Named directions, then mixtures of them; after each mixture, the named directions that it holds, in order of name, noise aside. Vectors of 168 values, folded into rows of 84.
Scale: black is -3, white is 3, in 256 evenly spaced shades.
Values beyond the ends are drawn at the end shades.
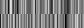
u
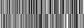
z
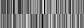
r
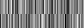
r, u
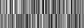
r, u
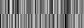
u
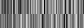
r, z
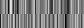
u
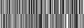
z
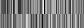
r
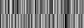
u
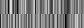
u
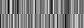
u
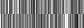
u, z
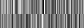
r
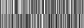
r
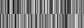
r, u
